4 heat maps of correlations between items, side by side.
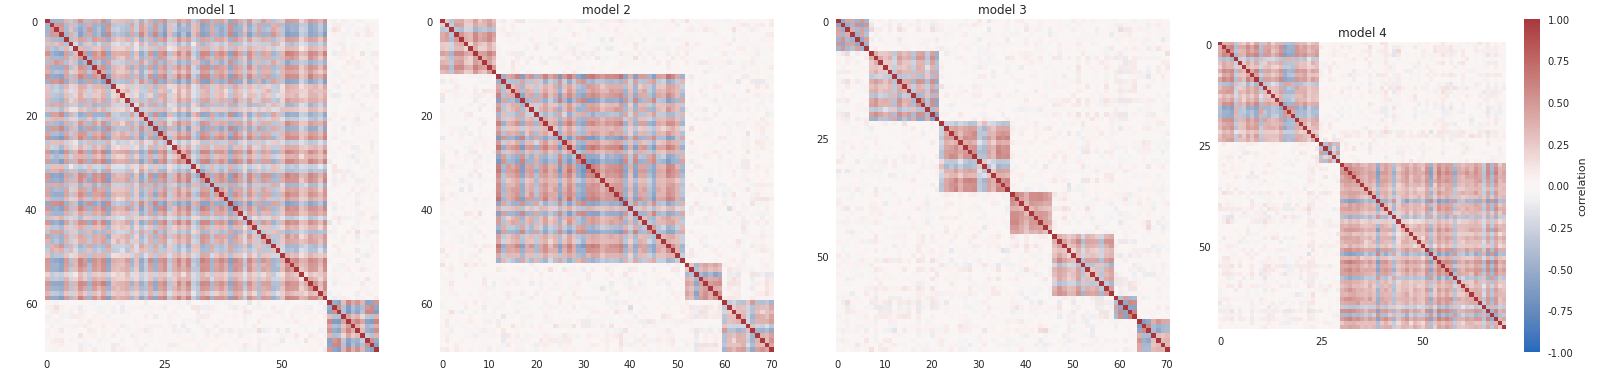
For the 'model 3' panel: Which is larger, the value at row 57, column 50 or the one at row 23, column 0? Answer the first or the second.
the first
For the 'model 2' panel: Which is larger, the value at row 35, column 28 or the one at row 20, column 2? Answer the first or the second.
the first
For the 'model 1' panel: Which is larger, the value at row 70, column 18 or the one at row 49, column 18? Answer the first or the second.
the second
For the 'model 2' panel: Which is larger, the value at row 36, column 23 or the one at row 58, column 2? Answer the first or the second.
the first
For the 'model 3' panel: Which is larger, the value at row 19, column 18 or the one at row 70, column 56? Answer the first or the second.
the second
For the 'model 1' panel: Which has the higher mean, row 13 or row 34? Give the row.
34
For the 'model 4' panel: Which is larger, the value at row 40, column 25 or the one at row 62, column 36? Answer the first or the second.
the second
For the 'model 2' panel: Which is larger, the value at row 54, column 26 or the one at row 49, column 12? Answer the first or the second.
the second
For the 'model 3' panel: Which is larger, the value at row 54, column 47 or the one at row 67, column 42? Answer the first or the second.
the first
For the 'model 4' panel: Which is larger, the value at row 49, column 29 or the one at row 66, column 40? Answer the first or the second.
the second
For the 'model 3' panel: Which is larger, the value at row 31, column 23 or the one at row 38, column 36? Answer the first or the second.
the second
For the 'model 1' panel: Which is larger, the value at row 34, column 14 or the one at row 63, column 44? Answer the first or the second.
the first
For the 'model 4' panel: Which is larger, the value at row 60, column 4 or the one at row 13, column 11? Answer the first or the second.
the second
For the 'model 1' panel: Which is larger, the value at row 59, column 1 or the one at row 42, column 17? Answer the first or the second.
the second
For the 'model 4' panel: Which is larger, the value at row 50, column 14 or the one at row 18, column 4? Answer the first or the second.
the second
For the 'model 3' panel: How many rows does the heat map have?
71
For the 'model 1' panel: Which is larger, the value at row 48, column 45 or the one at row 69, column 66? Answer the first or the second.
the first
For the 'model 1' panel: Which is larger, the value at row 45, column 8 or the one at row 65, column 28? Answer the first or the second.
the second
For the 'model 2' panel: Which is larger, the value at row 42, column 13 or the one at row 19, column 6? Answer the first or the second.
the second
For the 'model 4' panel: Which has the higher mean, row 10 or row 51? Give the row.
51
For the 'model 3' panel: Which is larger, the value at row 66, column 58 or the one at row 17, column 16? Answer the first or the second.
the first
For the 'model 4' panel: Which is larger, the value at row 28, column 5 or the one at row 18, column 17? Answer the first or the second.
the second
